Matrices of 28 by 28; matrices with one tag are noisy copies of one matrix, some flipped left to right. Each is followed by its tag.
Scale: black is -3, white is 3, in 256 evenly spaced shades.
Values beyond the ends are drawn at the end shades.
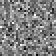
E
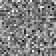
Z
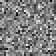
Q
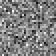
Z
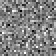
Z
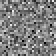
Z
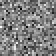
E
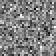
E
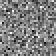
Z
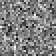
E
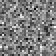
E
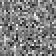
E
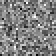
E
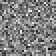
Q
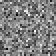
Q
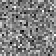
Z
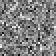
E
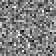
Z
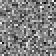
Z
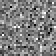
E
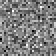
Z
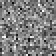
E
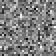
E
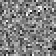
Q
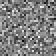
Z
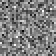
Z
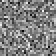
Z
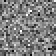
Q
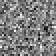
E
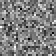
E
